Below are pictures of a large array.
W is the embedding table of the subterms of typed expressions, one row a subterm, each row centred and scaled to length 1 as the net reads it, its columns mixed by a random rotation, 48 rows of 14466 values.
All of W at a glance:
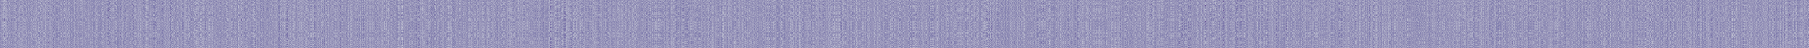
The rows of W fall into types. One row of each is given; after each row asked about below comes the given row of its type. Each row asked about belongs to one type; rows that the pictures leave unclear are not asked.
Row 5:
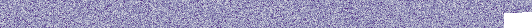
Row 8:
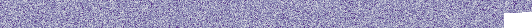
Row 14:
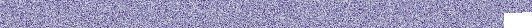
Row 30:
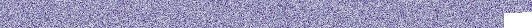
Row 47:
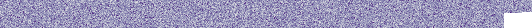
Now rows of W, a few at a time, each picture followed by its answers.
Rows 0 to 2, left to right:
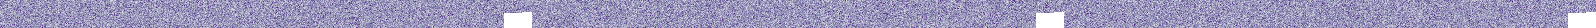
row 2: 30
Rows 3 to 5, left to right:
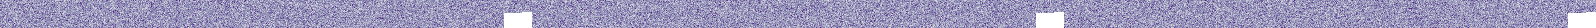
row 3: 8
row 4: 14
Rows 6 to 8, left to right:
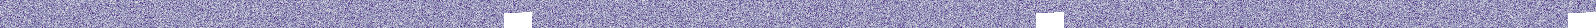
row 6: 47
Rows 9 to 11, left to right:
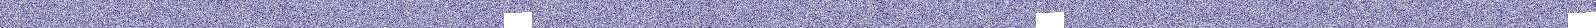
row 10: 8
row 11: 30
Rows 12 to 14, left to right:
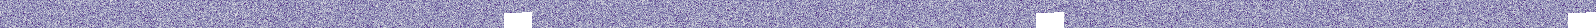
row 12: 47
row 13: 30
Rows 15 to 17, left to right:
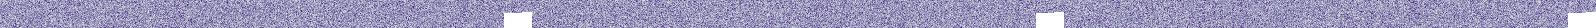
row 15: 14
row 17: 8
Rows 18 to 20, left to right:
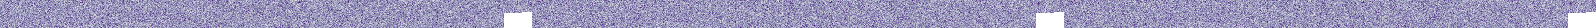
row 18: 30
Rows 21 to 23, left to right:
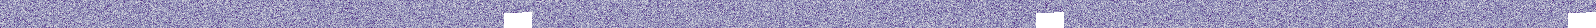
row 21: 5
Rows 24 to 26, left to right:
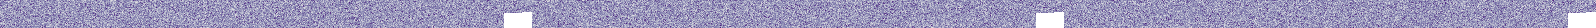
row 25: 14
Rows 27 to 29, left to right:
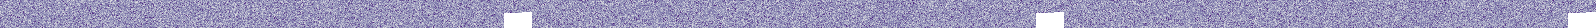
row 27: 47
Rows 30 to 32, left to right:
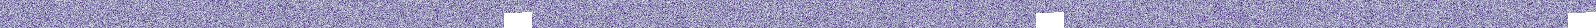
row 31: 47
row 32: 8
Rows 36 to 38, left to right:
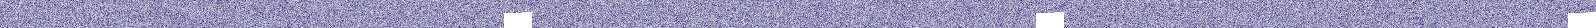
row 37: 30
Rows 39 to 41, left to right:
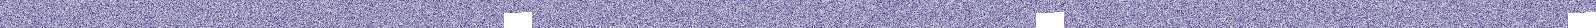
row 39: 47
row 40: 30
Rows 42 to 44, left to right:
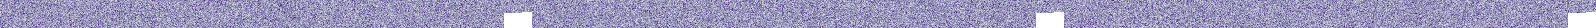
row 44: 5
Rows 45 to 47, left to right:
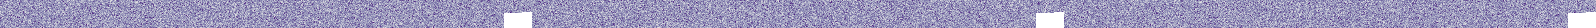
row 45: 47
